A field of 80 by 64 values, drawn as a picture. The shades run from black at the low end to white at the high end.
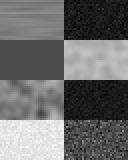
The table splits into 4 rows of 2 panels. Panel 1,1: middling, streaked across, faint in contrast. Panel 1,2: very low, fine-grained, faint in contrast. Panel 2,1: low, flat. Panel 2,2: high, blotchy, faint in contrast. Panel 3,1: middling, blotchy. Panel 3,2: very low, fine-grained, faint in contrast. Panel 4,1: very high, fine-grained, faint in contrast. Panel 4,2: low, fine-grained.
